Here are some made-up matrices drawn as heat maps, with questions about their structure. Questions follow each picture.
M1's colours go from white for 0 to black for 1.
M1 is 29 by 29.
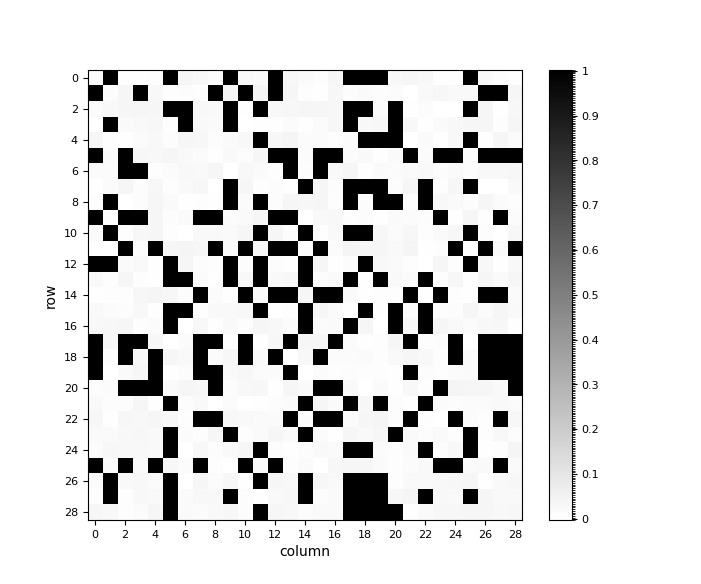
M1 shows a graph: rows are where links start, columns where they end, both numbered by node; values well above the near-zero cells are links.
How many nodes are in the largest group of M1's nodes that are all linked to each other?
3
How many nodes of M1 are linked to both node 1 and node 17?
6
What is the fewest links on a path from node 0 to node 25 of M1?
1
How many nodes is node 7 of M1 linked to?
7
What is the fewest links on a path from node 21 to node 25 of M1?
3
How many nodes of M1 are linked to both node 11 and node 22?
4
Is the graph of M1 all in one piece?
yes
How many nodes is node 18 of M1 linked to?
11
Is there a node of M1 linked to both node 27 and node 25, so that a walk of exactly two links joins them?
no
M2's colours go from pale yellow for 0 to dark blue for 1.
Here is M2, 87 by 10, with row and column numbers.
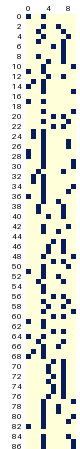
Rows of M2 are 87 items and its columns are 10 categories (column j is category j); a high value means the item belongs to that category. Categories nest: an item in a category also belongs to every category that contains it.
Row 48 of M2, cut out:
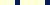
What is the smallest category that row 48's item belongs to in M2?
9
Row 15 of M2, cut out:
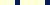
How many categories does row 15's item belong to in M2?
2
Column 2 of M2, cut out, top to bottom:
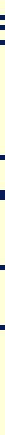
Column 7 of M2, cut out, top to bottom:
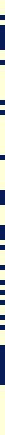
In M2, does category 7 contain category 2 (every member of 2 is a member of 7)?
yes
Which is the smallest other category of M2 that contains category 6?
3
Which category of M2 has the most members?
3
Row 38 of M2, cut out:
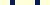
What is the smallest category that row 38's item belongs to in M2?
2
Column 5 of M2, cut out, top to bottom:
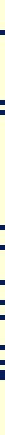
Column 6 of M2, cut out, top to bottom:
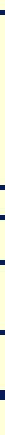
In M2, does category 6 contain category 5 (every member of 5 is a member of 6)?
no
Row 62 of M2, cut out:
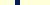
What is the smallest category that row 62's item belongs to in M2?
3
